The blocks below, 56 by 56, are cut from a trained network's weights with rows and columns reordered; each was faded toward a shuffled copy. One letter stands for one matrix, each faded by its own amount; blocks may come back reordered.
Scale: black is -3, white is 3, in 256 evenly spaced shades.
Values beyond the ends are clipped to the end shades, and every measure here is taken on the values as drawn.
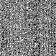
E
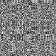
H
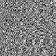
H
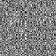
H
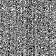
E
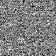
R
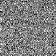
R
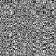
H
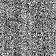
E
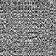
H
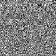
R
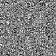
R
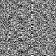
H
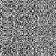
H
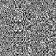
H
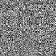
R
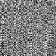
H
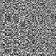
H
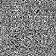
R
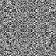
H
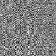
H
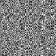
H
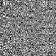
R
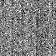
E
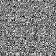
R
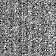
E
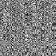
H
